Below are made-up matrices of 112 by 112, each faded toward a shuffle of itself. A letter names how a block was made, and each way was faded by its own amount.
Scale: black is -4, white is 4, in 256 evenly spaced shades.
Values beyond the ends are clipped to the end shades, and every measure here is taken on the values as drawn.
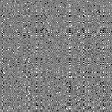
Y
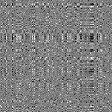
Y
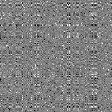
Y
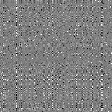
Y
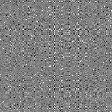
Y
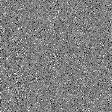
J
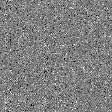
J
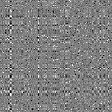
Y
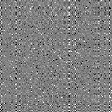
Y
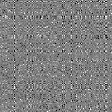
Y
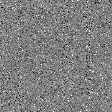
J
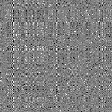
Y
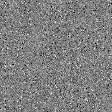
J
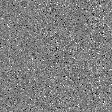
J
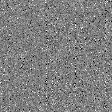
J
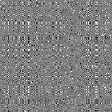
Y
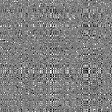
Y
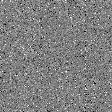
J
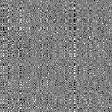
Y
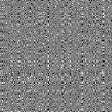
Y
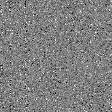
J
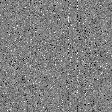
J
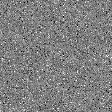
J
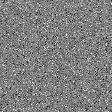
J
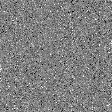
J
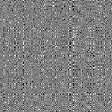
Y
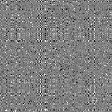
Y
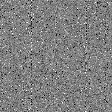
J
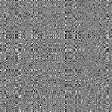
Y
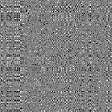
Y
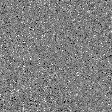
J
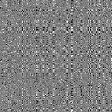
Y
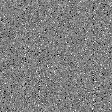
J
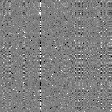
Y
